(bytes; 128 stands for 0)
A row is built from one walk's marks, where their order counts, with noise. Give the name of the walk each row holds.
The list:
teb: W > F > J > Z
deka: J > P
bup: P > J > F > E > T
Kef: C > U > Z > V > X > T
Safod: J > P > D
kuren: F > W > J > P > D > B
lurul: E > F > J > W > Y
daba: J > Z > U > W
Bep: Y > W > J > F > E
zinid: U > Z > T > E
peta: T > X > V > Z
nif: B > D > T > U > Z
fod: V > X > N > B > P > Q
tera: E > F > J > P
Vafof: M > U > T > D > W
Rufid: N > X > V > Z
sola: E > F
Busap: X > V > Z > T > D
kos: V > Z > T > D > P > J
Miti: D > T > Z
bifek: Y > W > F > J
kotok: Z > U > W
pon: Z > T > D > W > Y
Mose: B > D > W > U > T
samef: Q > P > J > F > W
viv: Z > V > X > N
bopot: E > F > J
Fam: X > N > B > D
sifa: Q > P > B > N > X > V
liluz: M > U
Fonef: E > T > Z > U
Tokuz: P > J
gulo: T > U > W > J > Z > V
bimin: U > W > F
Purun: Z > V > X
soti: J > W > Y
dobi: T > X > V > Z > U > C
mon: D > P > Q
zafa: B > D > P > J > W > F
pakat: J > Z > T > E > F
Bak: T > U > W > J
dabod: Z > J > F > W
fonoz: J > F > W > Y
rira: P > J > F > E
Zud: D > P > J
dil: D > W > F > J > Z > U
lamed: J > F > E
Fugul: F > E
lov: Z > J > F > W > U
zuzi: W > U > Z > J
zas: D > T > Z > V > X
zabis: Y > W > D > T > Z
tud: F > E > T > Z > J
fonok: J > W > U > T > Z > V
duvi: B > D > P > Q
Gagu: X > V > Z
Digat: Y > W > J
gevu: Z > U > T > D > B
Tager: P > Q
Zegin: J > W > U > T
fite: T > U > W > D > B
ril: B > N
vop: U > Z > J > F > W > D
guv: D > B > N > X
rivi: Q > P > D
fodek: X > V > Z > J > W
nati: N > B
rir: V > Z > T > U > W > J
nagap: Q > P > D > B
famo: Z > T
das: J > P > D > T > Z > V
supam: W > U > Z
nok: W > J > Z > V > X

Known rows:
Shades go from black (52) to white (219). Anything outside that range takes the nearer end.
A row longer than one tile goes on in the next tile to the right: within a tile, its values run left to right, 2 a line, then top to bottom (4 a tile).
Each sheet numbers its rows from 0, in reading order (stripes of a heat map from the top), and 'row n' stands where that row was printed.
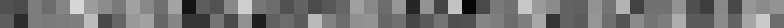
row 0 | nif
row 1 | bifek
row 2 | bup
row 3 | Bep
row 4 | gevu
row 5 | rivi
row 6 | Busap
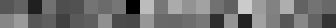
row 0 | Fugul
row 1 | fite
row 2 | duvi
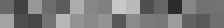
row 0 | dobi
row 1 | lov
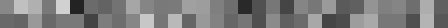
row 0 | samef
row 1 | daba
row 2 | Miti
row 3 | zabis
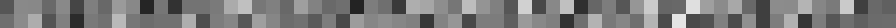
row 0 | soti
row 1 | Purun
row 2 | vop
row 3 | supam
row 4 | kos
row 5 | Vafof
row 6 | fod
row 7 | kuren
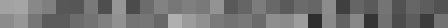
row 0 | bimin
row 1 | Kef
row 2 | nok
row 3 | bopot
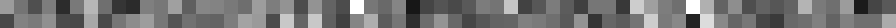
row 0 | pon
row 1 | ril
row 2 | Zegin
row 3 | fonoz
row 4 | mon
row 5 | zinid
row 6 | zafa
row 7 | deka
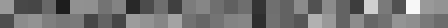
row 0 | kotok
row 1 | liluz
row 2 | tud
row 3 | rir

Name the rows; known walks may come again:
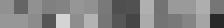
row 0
fonok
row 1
Mose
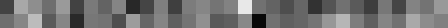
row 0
soti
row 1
famo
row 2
rira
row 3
Gagu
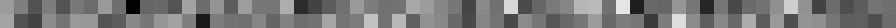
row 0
zas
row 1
zuzi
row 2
deka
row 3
daba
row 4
nagap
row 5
samef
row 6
viv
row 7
dabod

